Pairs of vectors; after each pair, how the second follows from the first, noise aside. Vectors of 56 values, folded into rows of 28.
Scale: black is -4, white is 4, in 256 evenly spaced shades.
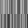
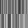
reversed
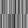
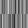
copied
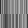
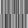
sign-scrambled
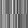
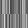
wrapped around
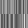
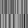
negated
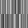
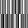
scaled up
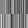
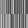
copied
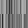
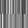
negated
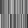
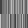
copied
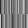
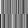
negated
